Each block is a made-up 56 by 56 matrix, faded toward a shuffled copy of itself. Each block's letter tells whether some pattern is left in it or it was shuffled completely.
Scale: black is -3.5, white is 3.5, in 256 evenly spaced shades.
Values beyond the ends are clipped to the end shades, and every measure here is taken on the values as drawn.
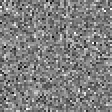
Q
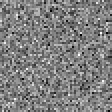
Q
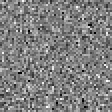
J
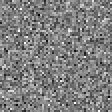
Q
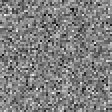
J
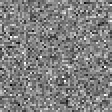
J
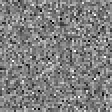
Q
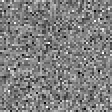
J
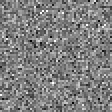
J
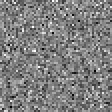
J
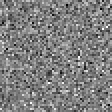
J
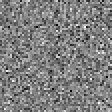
J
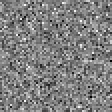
Q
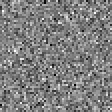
J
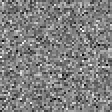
J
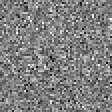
J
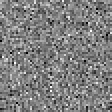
J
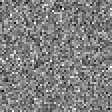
Q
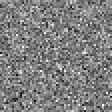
Q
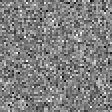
Q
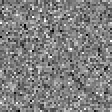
Q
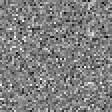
Q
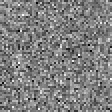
J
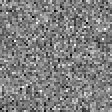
J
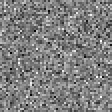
Q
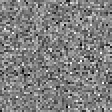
Q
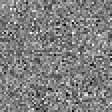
J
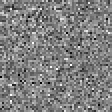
J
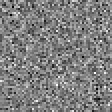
J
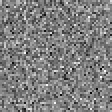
J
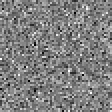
Q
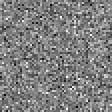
Q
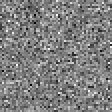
J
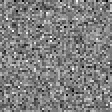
J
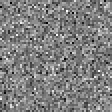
Q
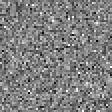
Q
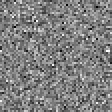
Q
